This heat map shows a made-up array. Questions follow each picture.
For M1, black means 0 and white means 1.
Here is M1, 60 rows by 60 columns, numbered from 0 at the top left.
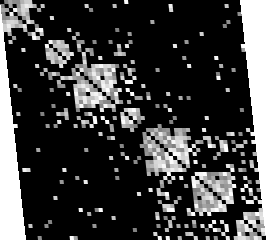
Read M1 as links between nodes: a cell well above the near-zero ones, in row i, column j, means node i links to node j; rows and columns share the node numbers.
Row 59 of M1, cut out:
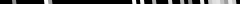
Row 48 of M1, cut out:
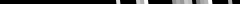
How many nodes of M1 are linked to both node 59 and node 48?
6
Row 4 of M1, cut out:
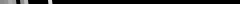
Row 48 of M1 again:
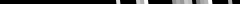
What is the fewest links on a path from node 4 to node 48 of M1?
4
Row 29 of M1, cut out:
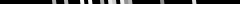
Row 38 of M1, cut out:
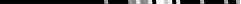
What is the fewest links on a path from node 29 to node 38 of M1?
2
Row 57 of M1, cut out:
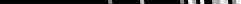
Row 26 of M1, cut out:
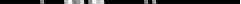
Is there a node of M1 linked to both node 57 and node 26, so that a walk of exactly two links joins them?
no
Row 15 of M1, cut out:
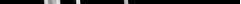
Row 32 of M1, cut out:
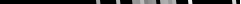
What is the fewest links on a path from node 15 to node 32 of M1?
3
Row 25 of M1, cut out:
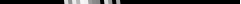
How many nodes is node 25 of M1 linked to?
12
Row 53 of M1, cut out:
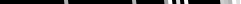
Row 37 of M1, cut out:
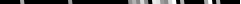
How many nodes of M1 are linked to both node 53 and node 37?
3
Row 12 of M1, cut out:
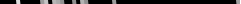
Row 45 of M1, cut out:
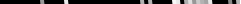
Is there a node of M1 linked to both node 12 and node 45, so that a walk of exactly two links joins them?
yes
